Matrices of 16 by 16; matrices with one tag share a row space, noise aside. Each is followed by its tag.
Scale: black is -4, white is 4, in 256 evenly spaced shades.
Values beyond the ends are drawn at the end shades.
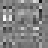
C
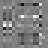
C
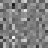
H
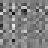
H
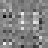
C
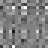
H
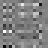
C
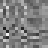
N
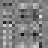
C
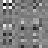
C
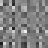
H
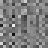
H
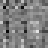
N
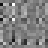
H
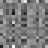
H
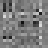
C
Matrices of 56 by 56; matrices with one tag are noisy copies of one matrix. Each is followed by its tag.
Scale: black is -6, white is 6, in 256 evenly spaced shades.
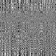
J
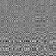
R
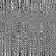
J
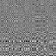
R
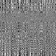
J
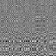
R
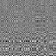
R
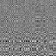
R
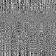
J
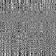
J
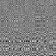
R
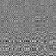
R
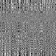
J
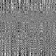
J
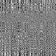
J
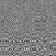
R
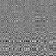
R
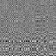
R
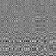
R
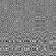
R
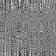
J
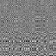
R
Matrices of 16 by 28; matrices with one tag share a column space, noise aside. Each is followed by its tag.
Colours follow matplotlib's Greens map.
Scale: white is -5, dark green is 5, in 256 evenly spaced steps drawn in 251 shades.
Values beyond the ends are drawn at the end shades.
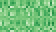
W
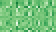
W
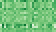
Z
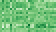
Z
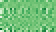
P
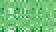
P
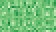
W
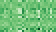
P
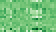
P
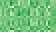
W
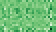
P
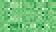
Z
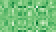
W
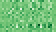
Z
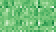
W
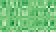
W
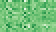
Z
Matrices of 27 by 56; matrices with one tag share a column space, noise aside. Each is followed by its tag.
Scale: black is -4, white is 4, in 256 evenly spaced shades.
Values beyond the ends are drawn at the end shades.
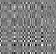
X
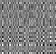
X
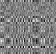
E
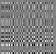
X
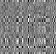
E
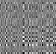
X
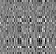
E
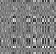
E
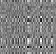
E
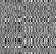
E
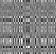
E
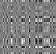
E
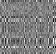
E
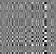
X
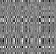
E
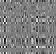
E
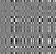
E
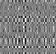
E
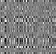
E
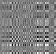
X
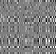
E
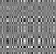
E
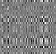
E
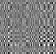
X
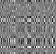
E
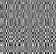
X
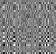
X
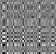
X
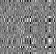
E
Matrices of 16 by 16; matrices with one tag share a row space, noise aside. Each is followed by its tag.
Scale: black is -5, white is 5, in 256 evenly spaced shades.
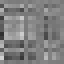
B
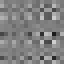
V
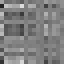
B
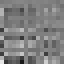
B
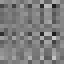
V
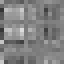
B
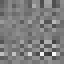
V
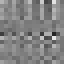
V
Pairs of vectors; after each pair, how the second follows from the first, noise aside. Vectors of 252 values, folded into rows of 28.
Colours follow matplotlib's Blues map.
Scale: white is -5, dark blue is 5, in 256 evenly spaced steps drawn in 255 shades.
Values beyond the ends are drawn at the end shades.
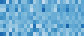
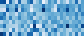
scaled up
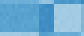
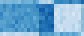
scaled up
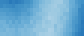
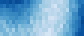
scaled up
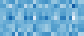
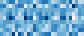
scaled up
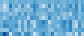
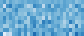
sign-scrambled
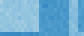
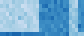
scaled up
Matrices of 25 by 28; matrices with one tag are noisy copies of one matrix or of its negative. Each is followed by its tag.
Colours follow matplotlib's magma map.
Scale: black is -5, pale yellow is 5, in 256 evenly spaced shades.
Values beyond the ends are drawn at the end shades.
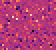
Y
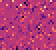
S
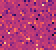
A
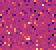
A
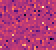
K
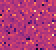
A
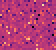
A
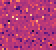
Y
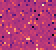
A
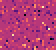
K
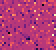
A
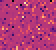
S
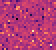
Y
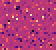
Y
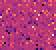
A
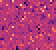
S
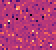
Y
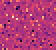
Y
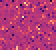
S
